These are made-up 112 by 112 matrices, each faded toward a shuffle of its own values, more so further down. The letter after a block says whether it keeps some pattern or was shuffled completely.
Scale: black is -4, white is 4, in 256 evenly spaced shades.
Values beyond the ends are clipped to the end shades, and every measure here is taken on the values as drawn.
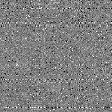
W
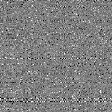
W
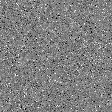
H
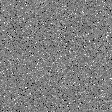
H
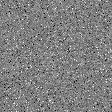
H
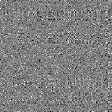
W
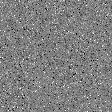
H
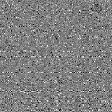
W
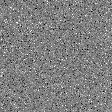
H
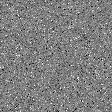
H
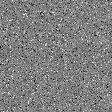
H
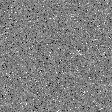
H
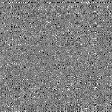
W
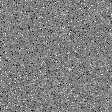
H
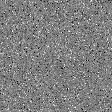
H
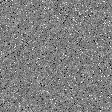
H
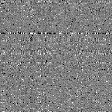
W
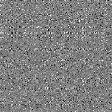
W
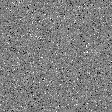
H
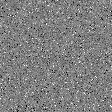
H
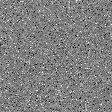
H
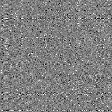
W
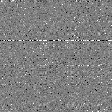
W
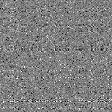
W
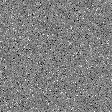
H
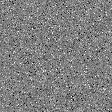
H
